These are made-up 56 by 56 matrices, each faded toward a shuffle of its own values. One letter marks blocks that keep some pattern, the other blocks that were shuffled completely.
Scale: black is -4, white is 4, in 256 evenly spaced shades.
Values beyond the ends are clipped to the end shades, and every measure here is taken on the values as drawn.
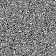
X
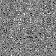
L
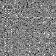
L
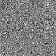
L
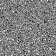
X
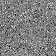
X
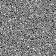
X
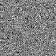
L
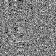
L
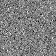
X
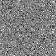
L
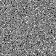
X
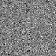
L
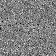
X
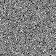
X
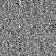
L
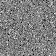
X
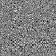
L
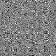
L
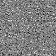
L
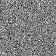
X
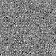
L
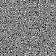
L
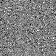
X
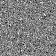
X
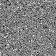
X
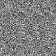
L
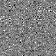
L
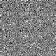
L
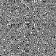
L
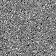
X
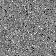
X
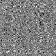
L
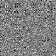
L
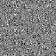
L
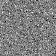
X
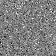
X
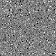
L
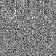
L
